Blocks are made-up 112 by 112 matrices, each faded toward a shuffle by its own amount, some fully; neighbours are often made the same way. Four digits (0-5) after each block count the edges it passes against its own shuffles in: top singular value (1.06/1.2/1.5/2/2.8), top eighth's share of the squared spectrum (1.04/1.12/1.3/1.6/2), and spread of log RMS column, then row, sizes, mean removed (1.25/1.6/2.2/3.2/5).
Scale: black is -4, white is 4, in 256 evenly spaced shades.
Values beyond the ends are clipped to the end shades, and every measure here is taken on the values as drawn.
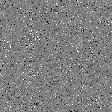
3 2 1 0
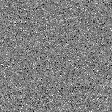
3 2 0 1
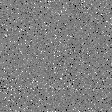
2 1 0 0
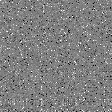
3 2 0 1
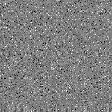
4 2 1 1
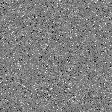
2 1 0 0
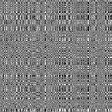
5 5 4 4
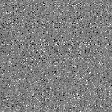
4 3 1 2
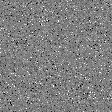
1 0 0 0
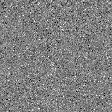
3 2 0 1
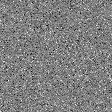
0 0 0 0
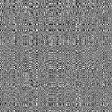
5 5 4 4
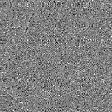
4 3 2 2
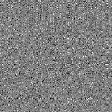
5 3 2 2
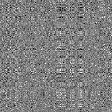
5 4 3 3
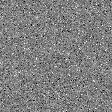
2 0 0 0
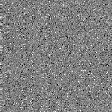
4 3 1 2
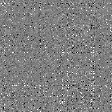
2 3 3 3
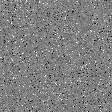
0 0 0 0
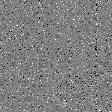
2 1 1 1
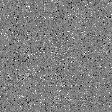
1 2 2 2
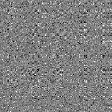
5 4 3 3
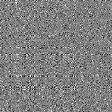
5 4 2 3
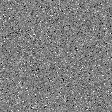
0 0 0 0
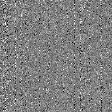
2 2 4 0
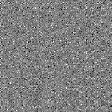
4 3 2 2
